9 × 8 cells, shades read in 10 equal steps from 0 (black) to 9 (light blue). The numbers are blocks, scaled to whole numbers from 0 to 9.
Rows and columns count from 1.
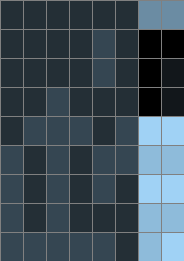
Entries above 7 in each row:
0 0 0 0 2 2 2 2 2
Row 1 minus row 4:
0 0 -1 0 0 0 6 5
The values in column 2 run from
2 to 3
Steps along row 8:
down up down same same up same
